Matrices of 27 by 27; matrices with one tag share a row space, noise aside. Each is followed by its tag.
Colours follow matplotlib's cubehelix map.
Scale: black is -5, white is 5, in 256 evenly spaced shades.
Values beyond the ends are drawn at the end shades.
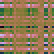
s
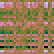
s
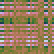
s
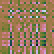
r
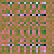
r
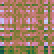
s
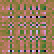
r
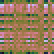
s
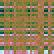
s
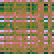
s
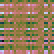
s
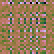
r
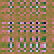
r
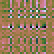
r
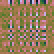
r
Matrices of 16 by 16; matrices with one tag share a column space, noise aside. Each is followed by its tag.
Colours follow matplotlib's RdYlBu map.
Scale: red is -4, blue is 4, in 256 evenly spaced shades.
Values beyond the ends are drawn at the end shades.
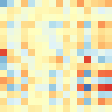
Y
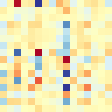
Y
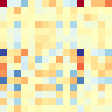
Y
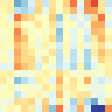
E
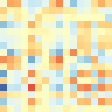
Y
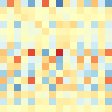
Y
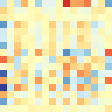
Y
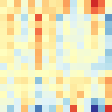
E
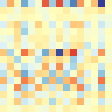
Y
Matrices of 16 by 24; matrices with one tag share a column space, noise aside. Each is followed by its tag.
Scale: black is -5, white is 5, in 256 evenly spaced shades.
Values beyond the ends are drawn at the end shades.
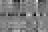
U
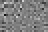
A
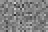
A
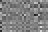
A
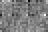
U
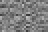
A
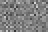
A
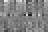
U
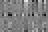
U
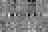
U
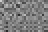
A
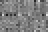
U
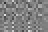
A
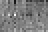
U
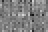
U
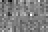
U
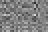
A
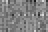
U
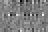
U
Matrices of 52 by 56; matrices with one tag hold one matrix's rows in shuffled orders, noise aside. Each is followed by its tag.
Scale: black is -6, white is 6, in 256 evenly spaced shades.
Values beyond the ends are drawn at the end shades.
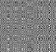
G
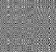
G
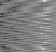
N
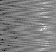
N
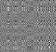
G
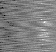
N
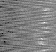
N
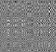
G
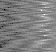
N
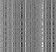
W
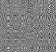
G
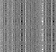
W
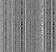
W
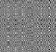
G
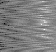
N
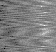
N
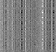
W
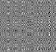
G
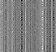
W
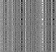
W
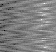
N
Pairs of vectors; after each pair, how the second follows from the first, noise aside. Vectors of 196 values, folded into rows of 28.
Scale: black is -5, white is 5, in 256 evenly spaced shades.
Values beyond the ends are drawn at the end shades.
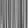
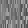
sign-scrambled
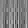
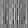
wrapped around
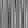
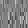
sign-scrambled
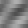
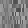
sign-scrambled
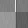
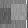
wrapped around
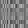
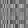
copied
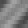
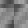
wrapped around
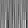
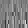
sign-scrambled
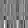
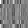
wrapped around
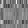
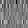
sign-scrambled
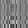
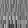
sign-scrambled
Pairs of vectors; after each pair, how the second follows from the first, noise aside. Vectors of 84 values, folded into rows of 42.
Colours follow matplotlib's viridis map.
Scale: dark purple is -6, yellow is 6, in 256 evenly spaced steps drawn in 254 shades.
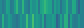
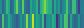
scaled up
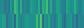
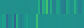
partly zeroed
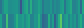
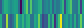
scaled up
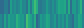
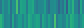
shuffled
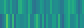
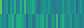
shuffled
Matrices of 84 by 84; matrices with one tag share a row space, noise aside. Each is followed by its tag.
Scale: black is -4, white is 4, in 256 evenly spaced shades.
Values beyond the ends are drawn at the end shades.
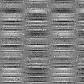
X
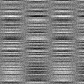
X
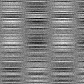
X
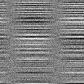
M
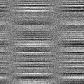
M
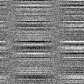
M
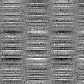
X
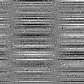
M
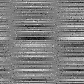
M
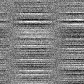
M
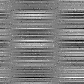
M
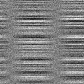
M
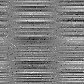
M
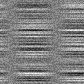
M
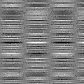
X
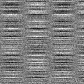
X
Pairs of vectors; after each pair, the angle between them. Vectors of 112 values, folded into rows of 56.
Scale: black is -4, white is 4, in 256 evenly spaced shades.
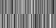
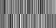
orthogonal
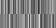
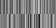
nearly opposite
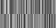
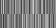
orthogonal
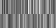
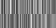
partly aligned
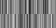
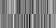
partly aligned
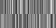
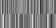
partly aligned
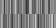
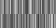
nearly parallel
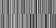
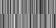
partly aligned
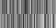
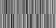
partly aligned
